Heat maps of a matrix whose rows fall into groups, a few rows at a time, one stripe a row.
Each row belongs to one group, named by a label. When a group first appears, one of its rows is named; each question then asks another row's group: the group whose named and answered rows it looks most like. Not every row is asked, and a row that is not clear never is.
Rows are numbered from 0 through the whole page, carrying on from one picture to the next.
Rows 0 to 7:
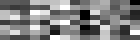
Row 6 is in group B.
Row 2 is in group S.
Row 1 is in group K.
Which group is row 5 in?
B
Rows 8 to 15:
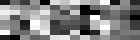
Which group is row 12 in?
S
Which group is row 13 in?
S
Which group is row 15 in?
K
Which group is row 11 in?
S
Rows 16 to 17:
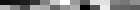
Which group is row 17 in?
B
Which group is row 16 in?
K
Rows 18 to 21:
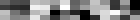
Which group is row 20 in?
S
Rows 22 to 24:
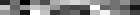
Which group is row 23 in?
S
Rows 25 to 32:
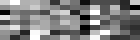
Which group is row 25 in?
B
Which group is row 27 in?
K
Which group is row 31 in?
S
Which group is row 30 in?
B
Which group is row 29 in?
K
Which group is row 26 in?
S
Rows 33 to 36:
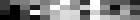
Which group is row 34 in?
K
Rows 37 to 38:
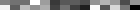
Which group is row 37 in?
S
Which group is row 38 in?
S
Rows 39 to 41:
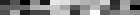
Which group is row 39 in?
K
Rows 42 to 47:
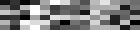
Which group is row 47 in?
S
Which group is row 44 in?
S
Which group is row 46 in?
S
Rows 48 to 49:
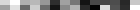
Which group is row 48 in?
B
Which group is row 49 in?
B
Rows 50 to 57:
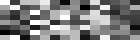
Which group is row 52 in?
K
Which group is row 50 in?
S
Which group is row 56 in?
K
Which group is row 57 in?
B
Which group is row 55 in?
K
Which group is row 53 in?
K
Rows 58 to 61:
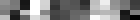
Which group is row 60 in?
S
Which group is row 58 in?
S
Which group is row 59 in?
S
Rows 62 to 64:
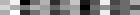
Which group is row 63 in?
B
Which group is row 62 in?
B
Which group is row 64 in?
B
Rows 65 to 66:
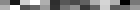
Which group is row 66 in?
B
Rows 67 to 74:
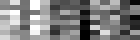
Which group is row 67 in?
S
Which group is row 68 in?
S
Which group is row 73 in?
B
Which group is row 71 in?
B
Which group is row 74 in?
B
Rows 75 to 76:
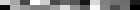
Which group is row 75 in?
S
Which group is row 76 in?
K
